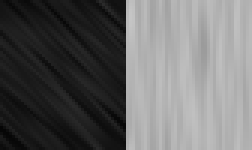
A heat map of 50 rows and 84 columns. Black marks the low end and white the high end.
It is made of 1 by 2 panels. Panel 1,1: very low, slanting down to the right, faint in contrast. Panel 1,2: high, streaked downward, faint in contrast.
